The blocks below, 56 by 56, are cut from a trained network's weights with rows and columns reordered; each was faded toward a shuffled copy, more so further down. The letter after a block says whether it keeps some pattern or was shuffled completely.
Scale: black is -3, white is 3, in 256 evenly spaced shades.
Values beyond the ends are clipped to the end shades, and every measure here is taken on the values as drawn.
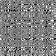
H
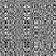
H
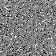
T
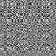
H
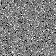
T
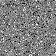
T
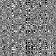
H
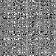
H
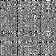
H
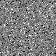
T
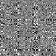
H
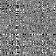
H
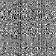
H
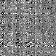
H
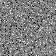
T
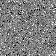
T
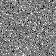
T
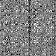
H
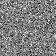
T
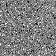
T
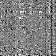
H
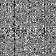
H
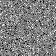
T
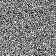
T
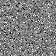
T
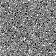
T
